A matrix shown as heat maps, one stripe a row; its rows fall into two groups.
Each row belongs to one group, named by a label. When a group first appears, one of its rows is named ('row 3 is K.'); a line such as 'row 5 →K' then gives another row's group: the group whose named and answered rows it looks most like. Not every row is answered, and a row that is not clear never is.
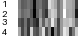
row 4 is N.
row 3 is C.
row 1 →C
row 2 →C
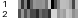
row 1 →N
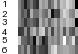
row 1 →C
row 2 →N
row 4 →N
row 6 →C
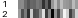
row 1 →C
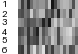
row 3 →C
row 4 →C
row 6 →N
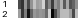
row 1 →N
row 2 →N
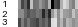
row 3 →C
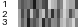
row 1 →C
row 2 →N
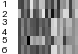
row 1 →N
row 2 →N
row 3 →C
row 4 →C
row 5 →N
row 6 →C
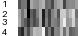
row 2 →C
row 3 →C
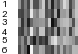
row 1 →N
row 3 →N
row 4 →N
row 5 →C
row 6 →N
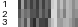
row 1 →C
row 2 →C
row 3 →C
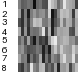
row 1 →C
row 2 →N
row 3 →N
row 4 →N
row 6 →C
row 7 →C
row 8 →N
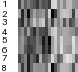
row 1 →C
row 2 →N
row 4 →C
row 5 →C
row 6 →C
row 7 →C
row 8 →N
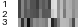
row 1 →C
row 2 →C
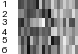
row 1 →C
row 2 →C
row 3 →N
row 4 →C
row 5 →N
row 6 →C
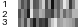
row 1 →N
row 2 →N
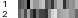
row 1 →N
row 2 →C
